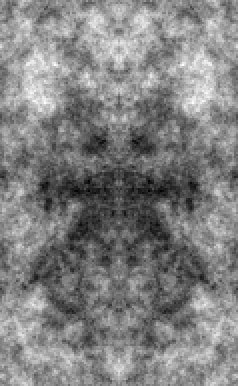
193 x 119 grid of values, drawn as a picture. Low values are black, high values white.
The histogram is bell-shaped. No regular stripes run through it. The centre is the ninth with the lowest average. No row or column stands out. It is mirror symmetric from left to right. No lone cell stands out from its neighbours.
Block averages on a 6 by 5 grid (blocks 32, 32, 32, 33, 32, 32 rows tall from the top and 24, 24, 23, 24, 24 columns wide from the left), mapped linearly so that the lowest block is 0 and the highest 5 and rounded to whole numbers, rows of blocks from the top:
44544
53335
21012
30003
31213
43334
